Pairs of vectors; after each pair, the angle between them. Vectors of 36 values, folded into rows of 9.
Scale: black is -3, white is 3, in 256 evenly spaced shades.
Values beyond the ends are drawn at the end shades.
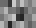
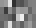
nearly opposite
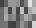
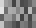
orthogonal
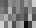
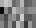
orthogonal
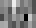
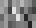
partly aligned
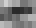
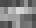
nearly opposite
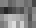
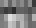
nearly parallel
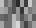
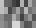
nearly parallel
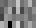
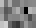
orthogonal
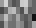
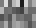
orthogonal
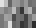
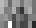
nearly parallel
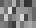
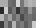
partly opposed
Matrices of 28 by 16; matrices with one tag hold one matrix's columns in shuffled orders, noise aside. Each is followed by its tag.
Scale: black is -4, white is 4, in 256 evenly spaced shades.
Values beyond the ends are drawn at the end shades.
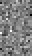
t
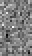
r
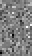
r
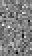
r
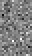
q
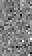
q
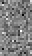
t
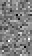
q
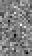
r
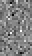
t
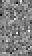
t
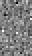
t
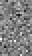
q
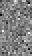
t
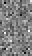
t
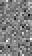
q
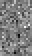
r
